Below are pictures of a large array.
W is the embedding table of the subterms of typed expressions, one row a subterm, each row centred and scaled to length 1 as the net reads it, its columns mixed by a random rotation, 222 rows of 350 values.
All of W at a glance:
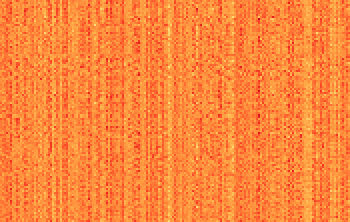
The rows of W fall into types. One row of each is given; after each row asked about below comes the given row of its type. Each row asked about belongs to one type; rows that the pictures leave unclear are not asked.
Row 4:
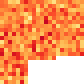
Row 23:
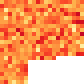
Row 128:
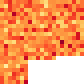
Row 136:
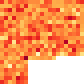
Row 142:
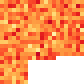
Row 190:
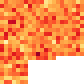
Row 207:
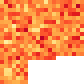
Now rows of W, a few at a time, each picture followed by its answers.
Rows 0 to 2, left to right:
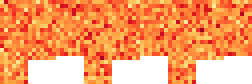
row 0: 207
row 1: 4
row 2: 128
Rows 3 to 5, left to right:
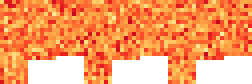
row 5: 142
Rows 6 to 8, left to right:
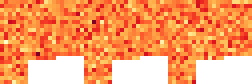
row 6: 190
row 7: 190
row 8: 128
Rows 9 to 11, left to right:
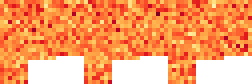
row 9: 128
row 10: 128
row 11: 128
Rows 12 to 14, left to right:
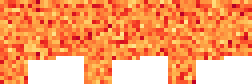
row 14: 128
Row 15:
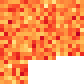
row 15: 4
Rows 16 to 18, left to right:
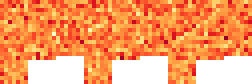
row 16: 142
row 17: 142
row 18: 23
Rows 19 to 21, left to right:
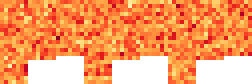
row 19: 23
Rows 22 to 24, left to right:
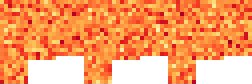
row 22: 128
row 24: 128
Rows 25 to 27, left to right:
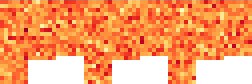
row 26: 190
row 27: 142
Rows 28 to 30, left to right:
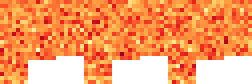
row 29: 190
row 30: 190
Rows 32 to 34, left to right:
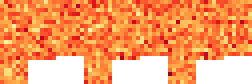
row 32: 207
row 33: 142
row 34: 142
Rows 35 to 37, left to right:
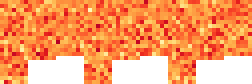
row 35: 190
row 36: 23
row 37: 207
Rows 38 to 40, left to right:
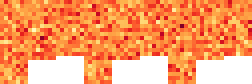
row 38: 207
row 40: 23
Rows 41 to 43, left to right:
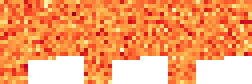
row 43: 23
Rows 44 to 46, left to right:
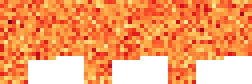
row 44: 190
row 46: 128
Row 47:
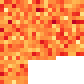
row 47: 23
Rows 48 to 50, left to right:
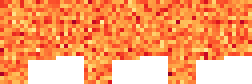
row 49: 190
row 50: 142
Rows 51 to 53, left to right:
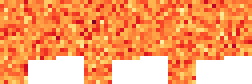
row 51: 23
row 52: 190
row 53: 142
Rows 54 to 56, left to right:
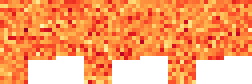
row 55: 190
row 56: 142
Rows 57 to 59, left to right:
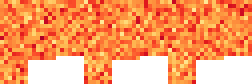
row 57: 4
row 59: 207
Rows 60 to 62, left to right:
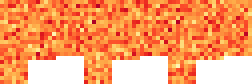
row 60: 142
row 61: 142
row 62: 136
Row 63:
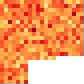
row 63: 128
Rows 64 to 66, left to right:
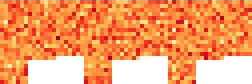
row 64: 136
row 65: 136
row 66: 190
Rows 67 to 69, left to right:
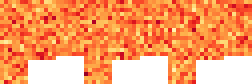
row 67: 190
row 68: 142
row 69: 207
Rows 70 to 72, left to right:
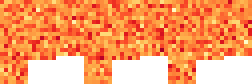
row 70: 4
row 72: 23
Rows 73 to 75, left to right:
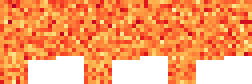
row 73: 142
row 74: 23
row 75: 23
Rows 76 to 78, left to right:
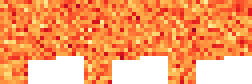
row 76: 207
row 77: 190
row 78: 207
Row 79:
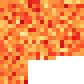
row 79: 128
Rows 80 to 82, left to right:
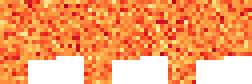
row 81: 23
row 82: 190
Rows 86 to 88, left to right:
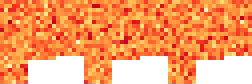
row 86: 23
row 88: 4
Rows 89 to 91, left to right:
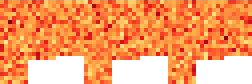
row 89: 190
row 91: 23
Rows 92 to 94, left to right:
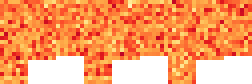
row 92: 4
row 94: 207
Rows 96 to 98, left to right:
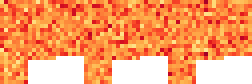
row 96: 207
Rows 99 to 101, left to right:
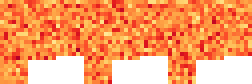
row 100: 128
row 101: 4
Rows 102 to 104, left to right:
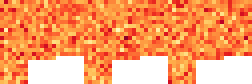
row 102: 207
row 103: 207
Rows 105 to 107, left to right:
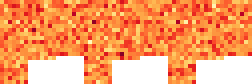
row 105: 128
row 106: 190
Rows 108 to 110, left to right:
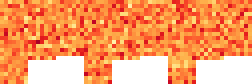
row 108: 4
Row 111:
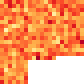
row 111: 142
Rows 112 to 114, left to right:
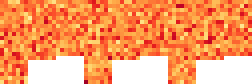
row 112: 4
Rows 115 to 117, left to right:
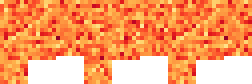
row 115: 23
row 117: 23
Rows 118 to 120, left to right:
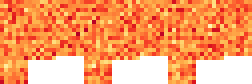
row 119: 136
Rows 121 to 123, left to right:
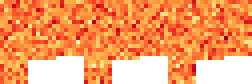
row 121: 23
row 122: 136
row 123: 23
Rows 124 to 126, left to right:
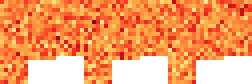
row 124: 136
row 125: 190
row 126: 207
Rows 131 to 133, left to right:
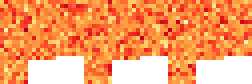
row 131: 207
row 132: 23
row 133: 23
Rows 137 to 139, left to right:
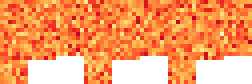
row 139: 142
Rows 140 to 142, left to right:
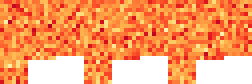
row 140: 136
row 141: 142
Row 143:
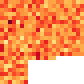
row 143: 190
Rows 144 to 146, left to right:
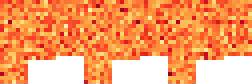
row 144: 142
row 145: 23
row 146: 142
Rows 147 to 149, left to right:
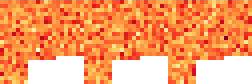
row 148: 142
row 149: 23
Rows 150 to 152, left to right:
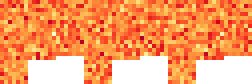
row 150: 142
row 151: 136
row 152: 142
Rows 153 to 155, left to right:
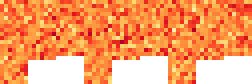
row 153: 23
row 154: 4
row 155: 207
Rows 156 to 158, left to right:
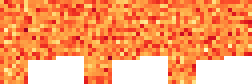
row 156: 207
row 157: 136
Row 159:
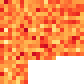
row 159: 207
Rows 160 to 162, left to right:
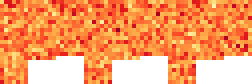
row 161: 128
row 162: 128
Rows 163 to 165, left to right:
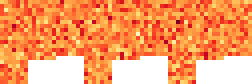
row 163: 23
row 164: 142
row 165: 190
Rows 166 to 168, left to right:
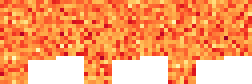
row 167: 4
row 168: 136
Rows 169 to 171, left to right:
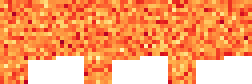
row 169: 128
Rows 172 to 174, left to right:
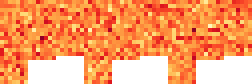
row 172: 4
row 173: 207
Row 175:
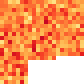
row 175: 4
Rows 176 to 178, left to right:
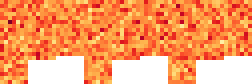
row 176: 190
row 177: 23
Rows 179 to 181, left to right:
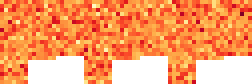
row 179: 23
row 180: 190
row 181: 128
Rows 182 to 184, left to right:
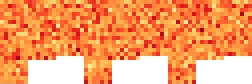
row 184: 128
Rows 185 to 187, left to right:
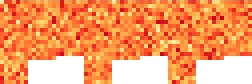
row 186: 23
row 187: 190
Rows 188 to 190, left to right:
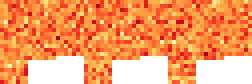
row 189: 23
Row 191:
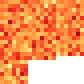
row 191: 4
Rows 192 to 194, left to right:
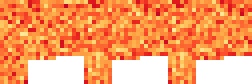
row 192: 128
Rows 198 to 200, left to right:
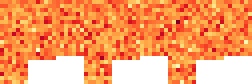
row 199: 4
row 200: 190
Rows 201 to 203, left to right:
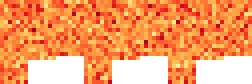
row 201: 128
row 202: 128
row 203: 136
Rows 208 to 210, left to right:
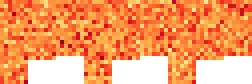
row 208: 128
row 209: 4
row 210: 207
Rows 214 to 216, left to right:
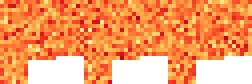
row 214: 142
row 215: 190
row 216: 136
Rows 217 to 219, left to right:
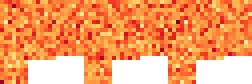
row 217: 136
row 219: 190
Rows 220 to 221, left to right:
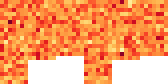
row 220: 190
